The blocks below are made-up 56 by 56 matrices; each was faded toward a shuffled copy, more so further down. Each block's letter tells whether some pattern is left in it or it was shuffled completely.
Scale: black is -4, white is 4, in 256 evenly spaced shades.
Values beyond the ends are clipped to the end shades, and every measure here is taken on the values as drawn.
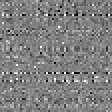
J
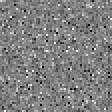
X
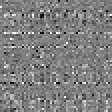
J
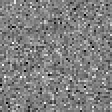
X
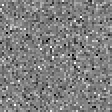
X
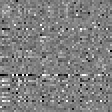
J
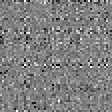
J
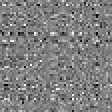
J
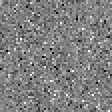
X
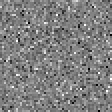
X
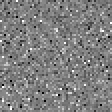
X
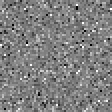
X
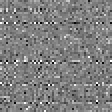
J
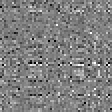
J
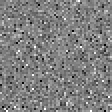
X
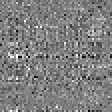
J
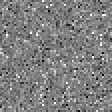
X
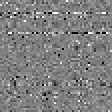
J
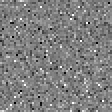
X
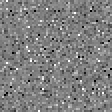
X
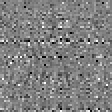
J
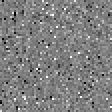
X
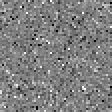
X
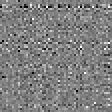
J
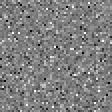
X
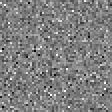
X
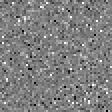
X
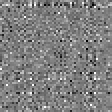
J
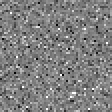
X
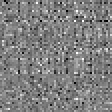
J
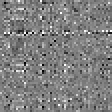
J
